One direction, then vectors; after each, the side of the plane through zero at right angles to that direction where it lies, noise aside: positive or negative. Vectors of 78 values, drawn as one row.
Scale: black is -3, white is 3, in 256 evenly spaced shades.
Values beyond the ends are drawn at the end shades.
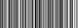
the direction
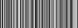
positive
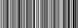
negative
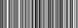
positive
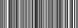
positive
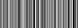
negative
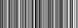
positive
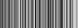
positive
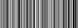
negative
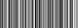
positive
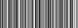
positive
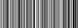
negative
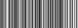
positive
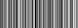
positive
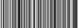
negative
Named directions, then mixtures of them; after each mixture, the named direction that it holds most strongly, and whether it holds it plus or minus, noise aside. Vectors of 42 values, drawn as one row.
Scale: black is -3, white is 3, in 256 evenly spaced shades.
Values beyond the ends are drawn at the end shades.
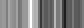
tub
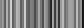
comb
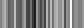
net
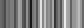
tub, minus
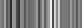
comb, minus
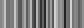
net, plus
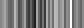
net, plus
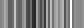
net, plus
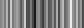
comb, plus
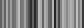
comb, plus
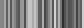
comb, minus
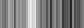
tub, plus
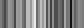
net, minus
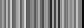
comb, plus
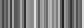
comb, minus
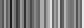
comb, minus
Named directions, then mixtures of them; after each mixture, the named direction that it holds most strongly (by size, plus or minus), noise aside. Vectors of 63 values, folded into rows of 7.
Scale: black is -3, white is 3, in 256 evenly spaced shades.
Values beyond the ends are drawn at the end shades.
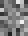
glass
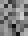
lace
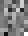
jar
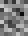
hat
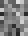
glass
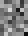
jar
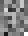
jar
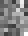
jar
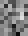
lace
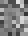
glass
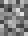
hat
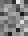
glass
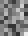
lace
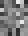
glass
